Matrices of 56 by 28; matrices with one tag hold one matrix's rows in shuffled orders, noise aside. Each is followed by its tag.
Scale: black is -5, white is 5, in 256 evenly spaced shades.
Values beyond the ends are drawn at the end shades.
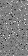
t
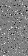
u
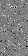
u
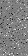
t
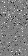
u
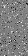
u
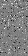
u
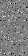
u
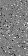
t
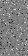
t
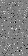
u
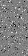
u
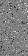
t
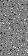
t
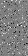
u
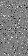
u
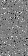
u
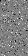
u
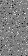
t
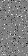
u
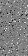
t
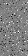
t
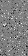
u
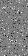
u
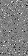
u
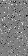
u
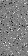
t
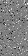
t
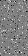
u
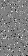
u
